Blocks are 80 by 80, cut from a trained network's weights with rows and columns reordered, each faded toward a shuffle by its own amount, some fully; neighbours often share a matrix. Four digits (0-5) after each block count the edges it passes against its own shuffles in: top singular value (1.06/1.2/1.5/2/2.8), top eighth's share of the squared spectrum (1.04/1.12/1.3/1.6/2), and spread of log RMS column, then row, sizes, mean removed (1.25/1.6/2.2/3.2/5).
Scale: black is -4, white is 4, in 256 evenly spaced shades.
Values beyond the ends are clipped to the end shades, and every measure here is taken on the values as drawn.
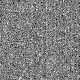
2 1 0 0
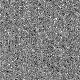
1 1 0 0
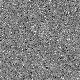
0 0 0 0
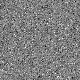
0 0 0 0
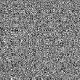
3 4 1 2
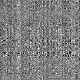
3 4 2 3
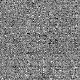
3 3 2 1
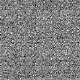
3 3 3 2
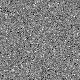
0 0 0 0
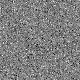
0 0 0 0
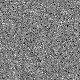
0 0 0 0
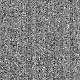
2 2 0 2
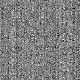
3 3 1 2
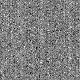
2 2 0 1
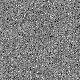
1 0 0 0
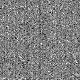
2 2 0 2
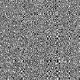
4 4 3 2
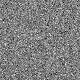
1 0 0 0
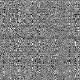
3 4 3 1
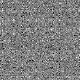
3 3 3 1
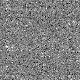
2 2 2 0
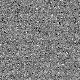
2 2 1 0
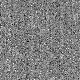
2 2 0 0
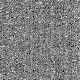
2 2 0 2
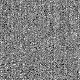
2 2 1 1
